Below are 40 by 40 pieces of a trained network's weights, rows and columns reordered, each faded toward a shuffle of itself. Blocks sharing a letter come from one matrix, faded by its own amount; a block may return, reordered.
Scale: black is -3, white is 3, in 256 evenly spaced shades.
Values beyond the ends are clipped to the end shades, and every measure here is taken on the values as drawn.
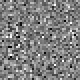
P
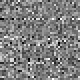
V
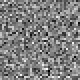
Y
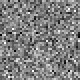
P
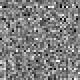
V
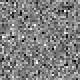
P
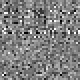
V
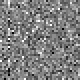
P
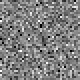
P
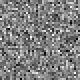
Y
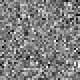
Y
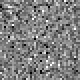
P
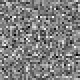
Y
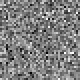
Y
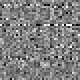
V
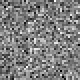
P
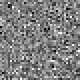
P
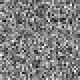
Y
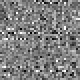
V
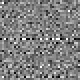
V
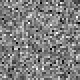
P
